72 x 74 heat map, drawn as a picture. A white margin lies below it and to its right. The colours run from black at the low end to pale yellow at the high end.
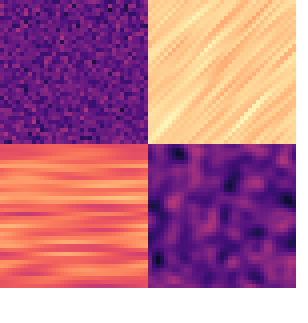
The table splits into 2 rows of 2 panels. Panel 1,1: low, fine-grained. Panel 1,2: very high, slanting up to the right, faint in contrast. Panel 2,1: high, streaked across. Panel 2,2: low, blotchy.
